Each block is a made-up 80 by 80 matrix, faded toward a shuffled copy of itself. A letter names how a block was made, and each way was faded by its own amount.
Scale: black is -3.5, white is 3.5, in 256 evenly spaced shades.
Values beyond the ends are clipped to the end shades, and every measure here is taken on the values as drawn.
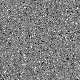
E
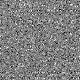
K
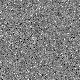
E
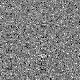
K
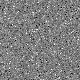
E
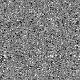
K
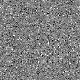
K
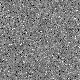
E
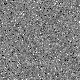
E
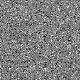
K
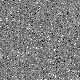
E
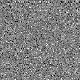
K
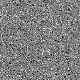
K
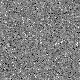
E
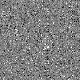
K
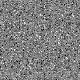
K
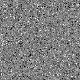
K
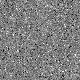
E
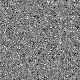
E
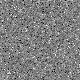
E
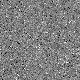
E
